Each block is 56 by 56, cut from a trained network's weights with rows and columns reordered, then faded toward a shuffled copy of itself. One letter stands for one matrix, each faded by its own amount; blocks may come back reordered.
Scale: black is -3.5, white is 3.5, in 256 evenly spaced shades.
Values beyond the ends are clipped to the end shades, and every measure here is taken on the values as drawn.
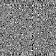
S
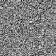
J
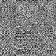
S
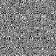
S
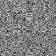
J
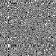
S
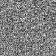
J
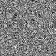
J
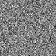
J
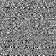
S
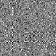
S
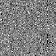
S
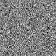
J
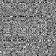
S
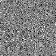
J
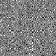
S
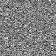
J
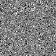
J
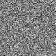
J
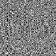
S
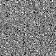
J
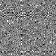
S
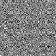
S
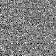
J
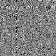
S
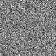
J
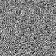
J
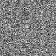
J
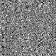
J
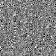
J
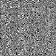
J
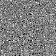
J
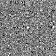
J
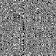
S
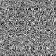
S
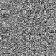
J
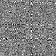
S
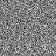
J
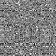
S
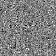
J
